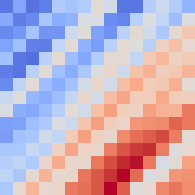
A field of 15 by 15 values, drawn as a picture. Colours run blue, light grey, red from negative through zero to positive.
Grain: diagonal, up to the right. Calmest part: middle right. Ninth with the highest average: bottom middle. Slope: up to the bottom right. Mirror symmetry: none. Ninth with the lowest average: top left.
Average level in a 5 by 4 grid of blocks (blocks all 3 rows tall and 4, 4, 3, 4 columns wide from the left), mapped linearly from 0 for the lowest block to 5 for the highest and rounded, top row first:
0112 / 0123 / 1233 / 1344 / 2453
